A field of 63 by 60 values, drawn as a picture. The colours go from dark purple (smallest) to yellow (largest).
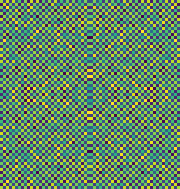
Overall the values sit about 50% of the way up the scale. The values fall into two levels. It mirrors both left to right and top to bottom. There is no overall slope. No row or column stands out. The field is checkered.
